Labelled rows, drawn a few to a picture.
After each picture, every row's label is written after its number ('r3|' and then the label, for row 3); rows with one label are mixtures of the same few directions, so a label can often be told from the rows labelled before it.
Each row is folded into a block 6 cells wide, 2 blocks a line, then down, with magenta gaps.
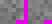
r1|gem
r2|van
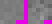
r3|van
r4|gem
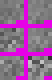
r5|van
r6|van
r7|van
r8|van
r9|gem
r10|gem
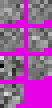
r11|van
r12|gem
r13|gem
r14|van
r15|gem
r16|gem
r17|van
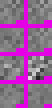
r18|gem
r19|gem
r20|van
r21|gem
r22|van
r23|van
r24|gem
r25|gem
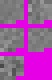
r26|van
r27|gem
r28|van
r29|gem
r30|gem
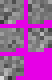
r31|van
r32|gem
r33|van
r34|gem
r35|van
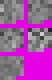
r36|gem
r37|gem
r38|gem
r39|gem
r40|van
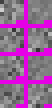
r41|gem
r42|van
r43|gem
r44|van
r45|van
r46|van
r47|van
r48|van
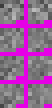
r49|gem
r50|van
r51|gem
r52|van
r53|van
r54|gem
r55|van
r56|gem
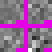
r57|van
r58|gem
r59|van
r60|van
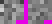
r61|gem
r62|van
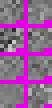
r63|gem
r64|gem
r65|van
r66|gem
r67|gem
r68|van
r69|van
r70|gem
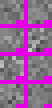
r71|van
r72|van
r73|van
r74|van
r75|gem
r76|van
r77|van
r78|gem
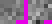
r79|van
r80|van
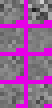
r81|gem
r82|van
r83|van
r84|gem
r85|gem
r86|van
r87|gem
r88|van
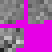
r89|van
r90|van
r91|van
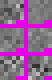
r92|van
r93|gem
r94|van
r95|gem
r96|gem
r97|van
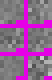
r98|van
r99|gem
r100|van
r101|van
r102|gem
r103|gem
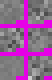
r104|gem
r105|van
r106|van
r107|gem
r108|gem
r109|van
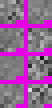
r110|van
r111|van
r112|van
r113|gem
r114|van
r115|gem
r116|van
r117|gem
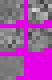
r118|van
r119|van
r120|van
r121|gem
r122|van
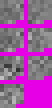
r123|van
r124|van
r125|van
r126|gem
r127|van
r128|gem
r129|gem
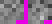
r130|gem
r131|gem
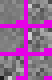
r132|gem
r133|gem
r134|gem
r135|gem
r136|van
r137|van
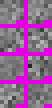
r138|gem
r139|van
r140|van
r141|van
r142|gem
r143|gem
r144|van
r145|van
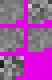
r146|gem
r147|gem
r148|van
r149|gem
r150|gem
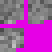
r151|van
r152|gem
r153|gem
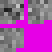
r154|van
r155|gem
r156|gem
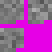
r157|gem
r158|van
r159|gem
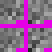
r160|van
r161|van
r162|van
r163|van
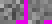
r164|gem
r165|van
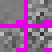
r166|van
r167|van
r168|gem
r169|gem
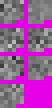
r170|gem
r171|gem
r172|van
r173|van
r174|gem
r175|van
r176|gem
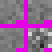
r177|van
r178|gem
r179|gem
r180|gem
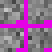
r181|van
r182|van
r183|van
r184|gem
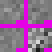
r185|van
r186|van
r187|gem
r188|van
